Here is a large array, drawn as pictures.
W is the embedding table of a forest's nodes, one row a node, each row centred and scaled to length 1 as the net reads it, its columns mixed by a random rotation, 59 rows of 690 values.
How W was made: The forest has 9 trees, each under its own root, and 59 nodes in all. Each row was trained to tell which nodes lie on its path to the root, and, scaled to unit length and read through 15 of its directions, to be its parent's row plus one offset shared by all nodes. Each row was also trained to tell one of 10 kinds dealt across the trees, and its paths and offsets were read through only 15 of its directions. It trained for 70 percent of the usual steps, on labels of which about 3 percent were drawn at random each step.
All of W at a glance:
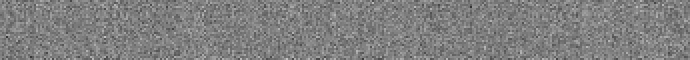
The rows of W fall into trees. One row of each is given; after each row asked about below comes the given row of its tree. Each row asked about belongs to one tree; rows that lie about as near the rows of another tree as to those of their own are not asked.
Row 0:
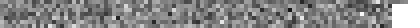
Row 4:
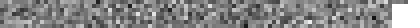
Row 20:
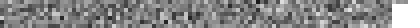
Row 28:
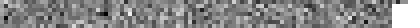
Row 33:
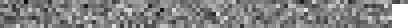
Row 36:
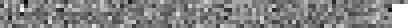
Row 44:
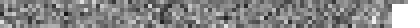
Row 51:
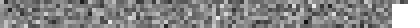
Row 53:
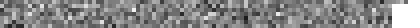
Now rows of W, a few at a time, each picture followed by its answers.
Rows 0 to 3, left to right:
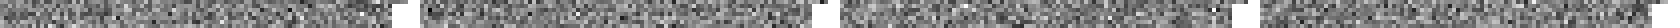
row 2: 44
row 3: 20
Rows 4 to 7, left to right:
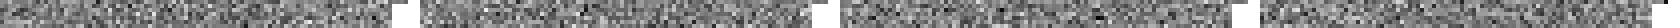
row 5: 4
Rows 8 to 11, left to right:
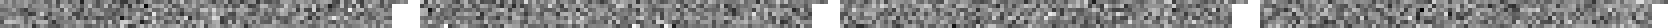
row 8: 51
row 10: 4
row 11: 33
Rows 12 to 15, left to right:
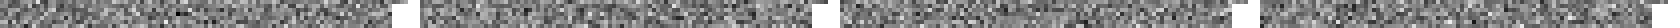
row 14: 53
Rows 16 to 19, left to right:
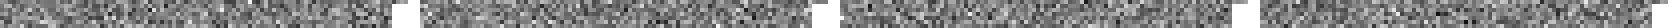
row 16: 0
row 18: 20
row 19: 53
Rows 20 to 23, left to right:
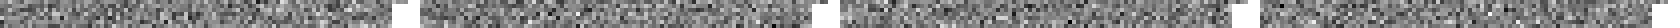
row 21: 4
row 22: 20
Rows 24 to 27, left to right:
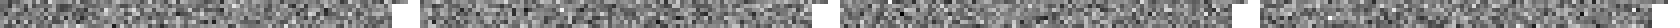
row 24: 53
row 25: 33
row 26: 36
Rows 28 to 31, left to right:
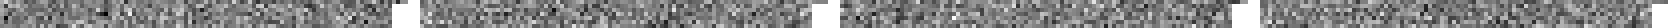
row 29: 4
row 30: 28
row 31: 4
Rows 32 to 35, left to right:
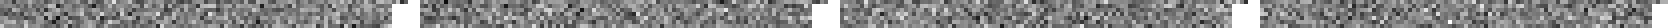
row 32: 4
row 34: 53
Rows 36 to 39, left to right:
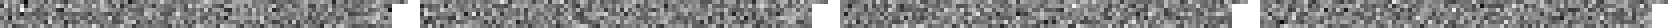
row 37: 33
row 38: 53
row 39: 20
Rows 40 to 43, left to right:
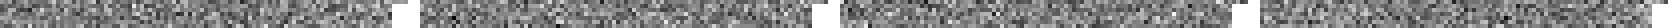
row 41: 33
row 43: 53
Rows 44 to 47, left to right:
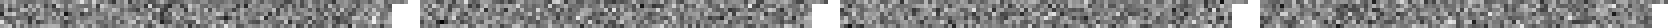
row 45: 20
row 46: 53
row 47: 33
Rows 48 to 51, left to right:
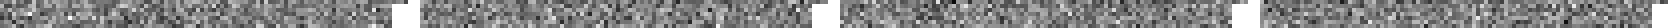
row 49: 51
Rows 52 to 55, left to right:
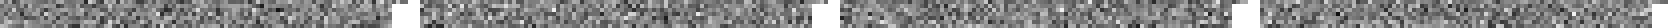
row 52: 4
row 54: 0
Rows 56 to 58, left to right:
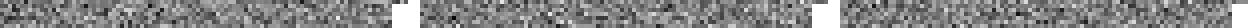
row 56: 33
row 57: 33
